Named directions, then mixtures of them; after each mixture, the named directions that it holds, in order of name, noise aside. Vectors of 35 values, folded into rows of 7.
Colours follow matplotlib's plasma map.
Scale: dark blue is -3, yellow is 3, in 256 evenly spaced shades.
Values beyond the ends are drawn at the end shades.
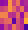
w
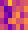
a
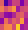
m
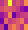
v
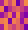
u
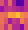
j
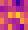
j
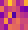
u, v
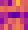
j, m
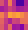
j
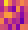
m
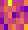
v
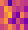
a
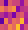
m, v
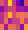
j, v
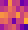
j, w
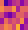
m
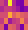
j, v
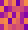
u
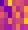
a, w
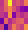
v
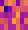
a, u
